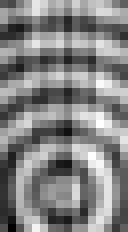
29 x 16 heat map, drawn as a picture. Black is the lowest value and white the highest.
No single row or column stands out from its neighbours. Concentric rings centre on the bottom middle. On average the colour sits 50% of the way up the scale. The ninth with the highest average is the middle right.
